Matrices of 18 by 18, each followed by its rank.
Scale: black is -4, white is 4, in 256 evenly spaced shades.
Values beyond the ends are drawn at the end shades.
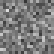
full rank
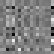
two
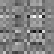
two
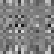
two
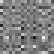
three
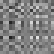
two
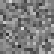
full rank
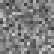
full rank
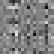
three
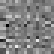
three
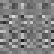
two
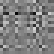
two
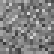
full rank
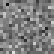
full rank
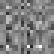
three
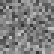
full rank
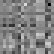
three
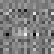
three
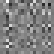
two
